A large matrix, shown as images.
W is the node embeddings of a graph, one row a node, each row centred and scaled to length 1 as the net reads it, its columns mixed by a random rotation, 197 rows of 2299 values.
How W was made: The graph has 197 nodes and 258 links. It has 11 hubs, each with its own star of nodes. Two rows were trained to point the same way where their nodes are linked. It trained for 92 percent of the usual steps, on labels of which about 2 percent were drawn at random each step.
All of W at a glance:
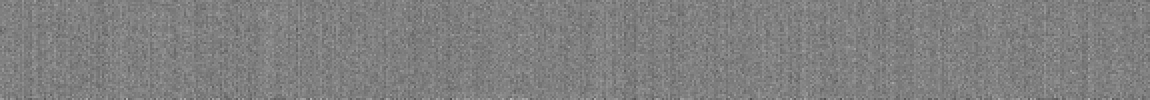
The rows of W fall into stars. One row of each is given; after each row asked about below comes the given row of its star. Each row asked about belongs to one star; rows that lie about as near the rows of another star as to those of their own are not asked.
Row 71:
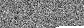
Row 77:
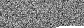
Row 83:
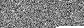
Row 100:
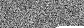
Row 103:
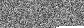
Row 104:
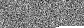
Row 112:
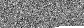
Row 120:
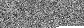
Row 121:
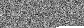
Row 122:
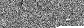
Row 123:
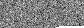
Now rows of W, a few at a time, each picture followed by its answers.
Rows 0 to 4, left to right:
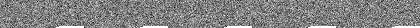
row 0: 123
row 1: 121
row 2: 71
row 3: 83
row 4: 100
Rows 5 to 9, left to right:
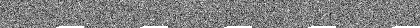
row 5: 103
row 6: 122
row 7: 77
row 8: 123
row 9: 123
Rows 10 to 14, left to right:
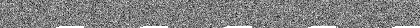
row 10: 112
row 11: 100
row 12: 103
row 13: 77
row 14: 122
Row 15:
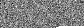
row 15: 77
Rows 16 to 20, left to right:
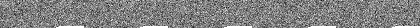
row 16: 120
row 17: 100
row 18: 104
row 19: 112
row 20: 100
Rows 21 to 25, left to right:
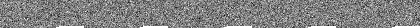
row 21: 123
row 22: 121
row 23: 112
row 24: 83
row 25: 103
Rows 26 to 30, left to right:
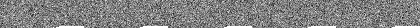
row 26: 121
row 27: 77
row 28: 77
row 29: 122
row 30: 121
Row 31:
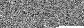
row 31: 121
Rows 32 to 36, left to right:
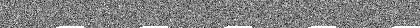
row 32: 77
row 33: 103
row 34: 122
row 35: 77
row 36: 83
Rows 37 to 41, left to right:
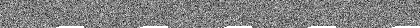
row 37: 121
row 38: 77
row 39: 120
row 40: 123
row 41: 77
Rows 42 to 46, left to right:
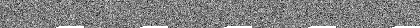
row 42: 103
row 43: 77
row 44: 112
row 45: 120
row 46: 104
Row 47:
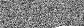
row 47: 100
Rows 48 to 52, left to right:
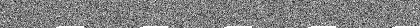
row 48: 83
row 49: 71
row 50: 77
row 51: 120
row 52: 71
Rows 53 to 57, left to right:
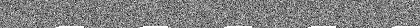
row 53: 121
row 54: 104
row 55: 83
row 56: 71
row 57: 123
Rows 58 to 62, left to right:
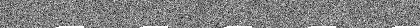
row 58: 103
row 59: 71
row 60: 104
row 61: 83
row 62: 71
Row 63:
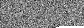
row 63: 71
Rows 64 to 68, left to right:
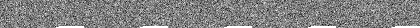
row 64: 112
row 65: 77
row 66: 112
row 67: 121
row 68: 77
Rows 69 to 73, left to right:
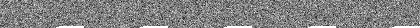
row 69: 77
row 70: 123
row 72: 122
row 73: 112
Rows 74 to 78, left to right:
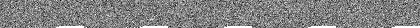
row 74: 103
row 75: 122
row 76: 83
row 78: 71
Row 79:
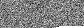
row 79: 104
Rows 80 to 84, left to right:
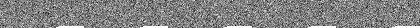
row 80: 121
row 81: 112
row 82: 100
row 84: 100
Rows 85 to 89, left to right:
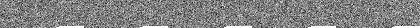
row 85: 120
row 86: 112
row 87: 103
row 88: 71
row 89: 83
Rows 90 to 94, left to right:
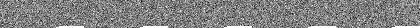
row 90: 77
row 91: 123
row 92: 71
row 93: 83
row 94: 71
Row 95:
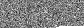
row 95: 120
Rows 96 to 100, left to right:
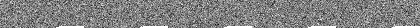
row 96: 112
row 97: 123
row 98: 112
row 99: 122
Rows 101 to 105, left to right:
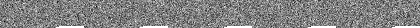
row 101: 123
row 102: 123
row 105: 104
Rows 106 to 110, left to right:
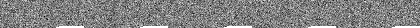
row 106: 100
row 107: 120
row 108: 121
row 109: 83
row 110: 71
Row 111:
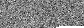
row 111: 121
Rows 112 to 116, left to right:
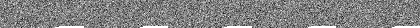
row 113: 71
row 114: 100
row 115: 100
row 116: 77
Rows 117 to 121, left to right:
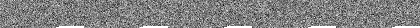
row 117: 112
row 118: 71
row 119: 104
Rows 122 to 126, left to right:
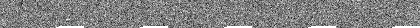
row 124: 103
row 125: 71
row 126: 83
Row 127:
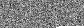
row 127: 103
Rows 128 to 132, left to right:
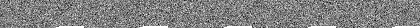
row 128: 112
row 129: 104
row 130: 123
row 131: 83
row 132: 100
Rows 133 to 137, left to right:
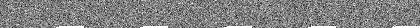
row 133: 103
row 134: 71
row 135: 112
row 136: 104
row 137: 100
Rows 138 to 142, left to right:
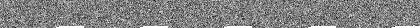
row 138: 120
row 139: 71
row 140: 100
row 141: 77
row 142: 71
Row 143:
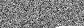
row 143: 100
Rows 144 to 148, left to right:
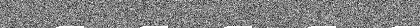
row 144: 83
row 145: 103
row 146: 77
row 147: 83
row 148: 112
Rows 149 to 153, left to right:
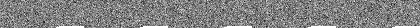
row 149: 83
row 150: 123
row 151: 103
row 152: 104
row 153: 104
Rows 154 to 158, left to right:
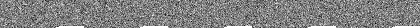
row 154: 112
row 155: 122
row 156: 103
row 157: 123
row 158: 83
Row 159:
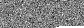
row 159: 112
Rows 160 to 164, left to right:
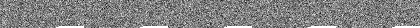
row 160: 122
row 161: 120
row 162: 83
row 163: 112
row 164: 104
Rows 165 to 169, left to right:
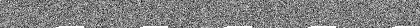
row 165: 112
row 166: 123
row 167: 120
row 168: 71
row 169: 100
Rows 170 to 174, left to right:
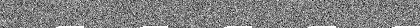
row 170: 122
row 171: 112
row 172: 71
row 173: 100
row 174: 71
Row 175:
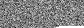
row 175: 103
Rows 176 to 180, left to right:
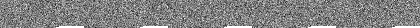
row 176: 104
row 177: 83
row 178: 83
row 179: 121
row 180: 104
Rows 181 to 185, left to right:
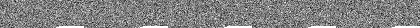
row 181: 83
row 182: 77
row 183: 122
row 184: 77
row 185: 121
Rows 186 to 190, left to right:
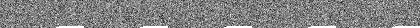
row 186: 103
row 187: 123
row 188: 112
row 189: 103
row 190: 100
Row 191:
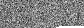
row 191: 103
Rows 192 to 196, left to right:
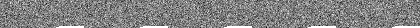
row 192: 112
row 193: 123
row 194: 104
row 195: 123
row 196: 77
